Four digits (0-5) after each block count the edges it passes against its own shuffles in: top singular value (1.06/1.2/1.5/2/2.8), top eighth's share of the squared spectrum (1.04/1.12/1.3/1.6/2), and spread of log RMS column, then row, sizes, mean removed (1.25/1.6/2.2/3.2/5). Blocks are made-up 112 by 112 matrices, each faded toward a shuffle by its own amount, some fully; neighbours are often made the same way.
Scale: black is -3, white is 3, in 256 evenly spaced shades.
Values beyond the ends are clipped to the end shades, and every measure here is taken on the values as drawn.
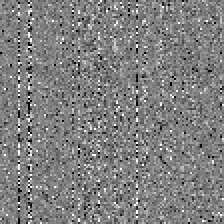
2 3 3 0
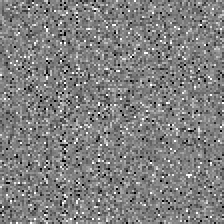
1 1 2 0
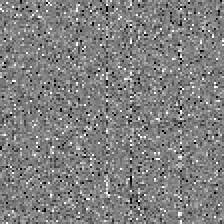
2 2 2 0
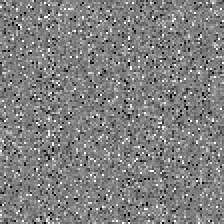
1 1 1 0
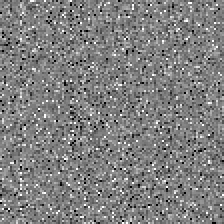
2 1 1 0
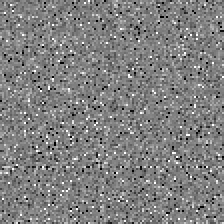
1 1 0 0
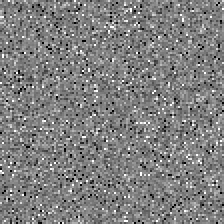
0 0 0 0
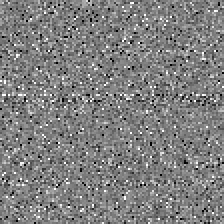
1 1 0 2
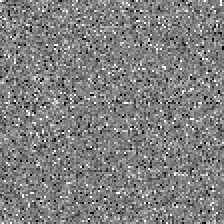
1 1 0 1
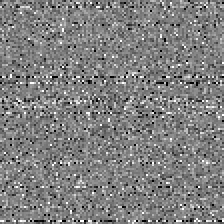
2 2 0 3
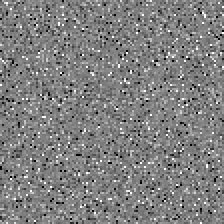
0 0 0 0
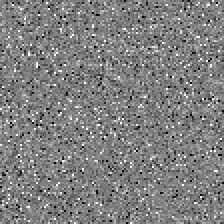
0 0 0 0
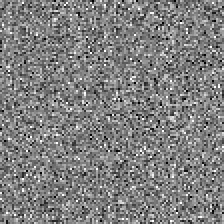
3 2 1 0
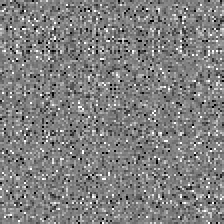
4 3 1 2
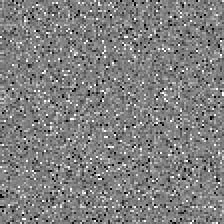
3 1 0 1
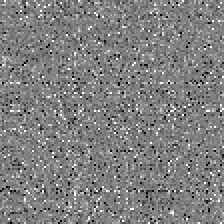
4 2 1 2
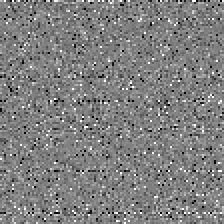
4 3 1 2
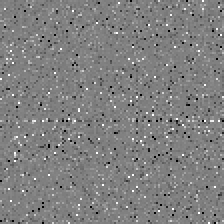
3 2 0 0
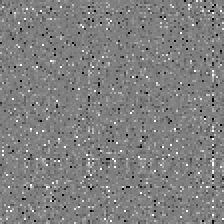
4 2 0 1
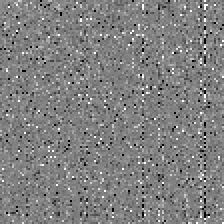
4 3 2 0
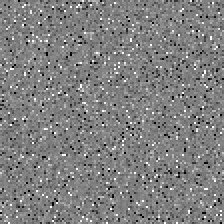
0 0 0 0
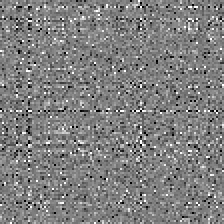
5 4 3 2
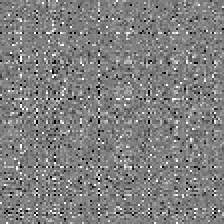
5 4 3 3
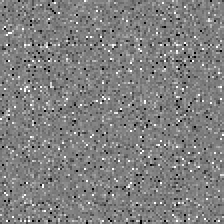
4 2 1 1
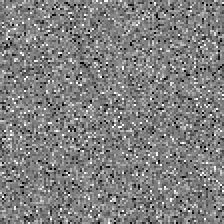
2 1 0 0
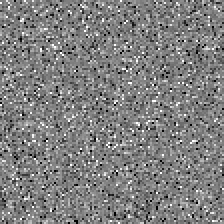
3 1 0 0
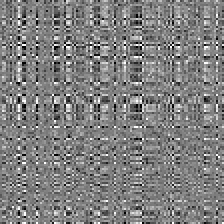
5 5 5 4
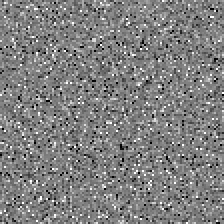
0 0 0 0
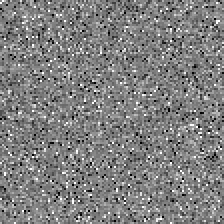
2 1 0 0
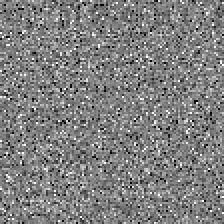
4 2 1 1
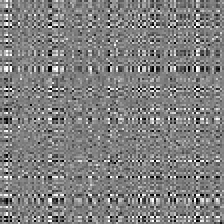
5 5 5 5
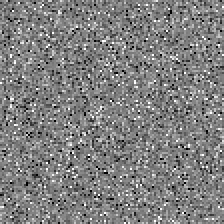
0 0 0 0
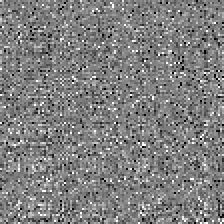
4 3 1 2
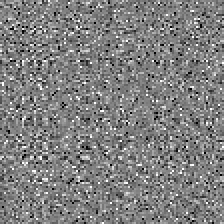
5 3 2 2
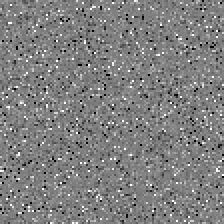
0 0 0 0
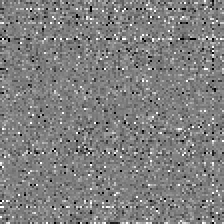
2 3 2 3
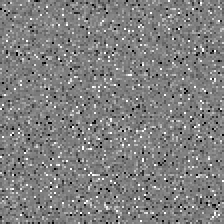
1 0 0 1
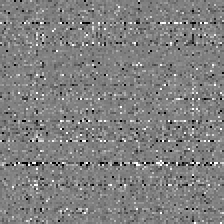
3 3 2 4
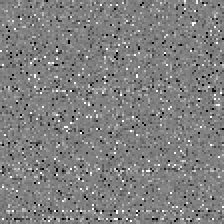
2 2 0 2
